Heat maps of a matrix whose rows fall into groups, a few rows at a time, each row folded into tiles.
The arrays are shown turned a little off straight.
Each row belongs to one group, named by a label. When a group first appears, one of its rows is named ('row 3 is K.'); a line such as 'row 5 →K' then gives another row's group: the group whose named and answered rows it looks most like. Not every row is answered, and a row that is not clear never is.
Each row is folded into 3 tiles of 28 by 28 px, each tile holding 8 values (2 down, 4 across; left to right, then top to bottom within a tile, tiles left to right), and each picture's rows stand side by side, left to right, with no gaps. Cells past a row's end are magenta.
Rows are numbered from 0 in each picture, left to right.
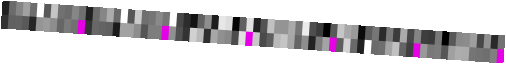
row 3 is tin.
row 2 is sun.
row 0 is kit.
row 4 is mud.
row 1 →kit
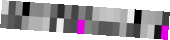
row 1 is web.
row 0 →mud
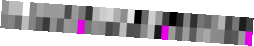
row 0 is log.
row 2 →tin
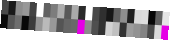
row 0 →kit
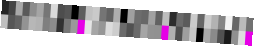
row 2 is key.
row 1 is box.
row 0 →tin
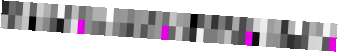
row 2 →mud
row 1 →log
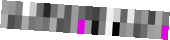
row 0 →log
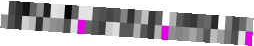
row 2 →sun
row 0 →sun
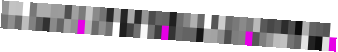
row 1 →box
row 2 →kit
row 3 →sun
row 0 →log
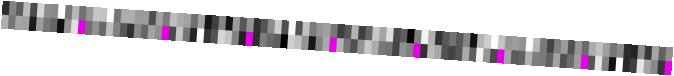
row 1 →log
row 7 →mud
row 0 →key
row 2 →mud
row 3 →kit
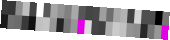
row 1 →tin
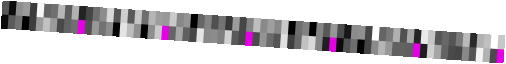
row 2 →mud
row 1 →kit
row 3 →mud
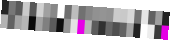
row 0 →key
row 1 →web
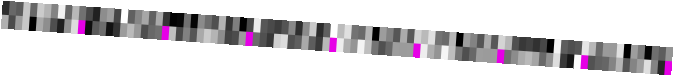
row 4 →box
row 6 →sun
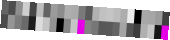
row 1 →web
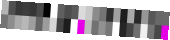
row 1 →box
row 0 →sun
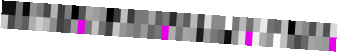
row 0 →tin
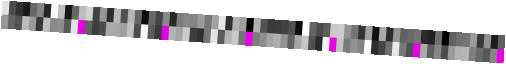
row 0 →sun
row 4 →box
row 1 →mud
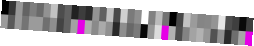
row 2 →tin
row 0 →tin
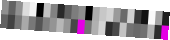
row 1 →web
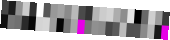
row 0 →kit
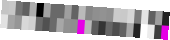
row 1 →web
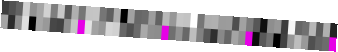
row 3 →kit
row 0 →key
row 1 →box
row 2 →log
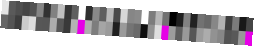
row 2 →tin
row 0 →sun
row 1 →key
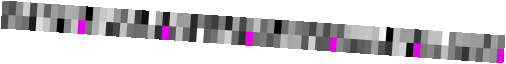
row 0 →kit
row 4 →web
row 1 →web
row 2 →mud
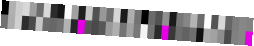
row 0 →web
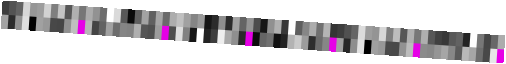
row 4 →key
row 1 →log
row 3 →kit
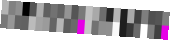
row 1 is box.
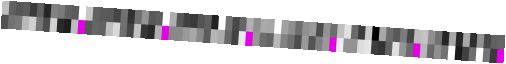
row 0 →sun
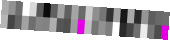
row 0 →log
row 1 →box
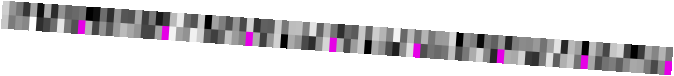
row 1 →tin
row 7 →log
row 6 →web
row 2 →box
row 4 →key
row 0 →box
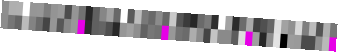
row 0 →log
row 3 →key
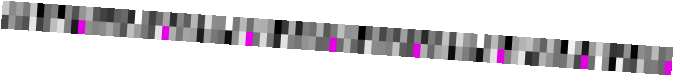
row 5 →key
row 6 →web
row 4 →mud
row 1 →sun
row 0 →mud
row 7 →mud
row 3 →mud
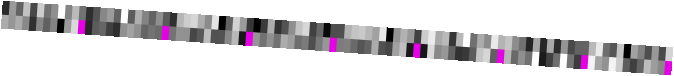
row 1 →kit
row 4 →web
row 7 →box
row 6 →box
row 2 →web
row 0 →key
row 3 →tin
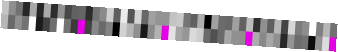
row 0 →box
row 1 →kit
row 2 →box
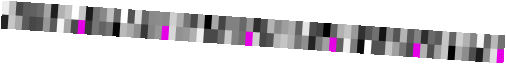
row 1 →kit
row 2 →box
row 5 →key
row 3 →tin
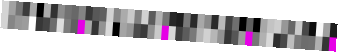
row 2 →tin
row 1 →key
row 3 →web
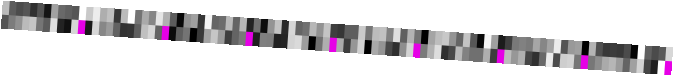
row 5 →web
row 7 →sun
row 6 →web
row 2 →kit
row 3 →kit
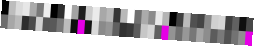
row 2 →tin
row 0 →web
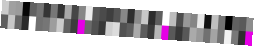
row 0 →mud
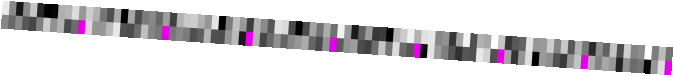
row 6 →key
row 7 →key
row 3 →log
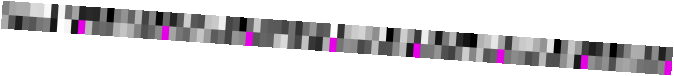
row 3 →sun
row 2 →tin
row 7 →tin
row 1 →tin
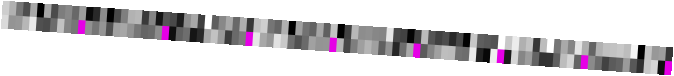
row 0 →box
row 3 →box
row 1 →tin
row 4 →tin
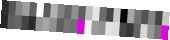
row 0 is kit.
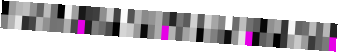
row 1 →kit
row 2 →key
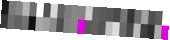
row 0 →kit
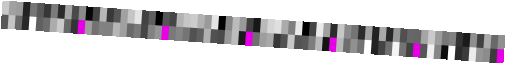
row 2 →web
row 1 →tin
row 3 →web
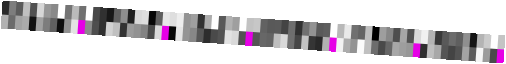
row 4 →box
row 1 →sun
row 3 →sun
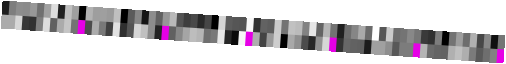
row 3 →key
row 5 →tin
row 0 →web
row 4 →kit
